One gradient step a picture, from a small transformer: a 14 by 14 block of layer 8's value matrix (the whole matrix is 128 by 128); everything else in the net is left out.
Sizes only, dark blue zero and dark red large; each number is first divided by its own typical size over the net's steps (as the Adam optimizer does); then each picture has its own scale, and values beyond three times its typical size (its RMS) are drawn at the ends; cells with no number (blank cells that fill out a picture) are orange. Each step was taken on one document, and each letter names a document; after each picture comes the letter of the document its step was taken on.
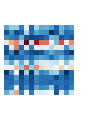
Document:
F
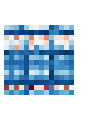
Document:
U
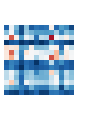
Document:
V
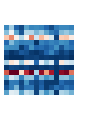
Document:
U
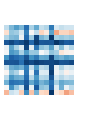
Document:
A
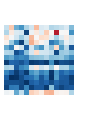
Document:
U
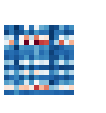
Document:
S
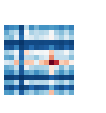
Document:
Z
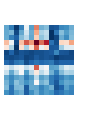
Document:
S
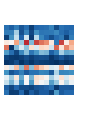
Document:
F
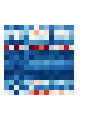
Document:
U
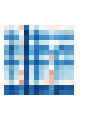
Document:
A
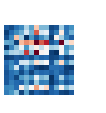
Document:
S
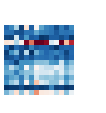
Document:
S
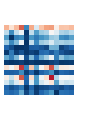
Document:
A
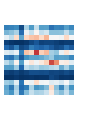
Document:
Z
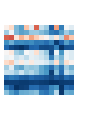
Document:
V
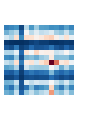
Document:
Z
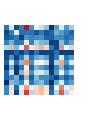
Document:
F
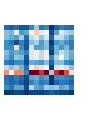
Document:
U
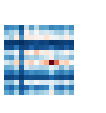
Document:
Z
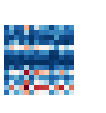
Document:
F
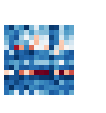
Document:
S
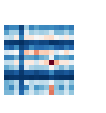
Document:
Z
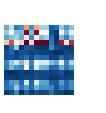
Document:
S
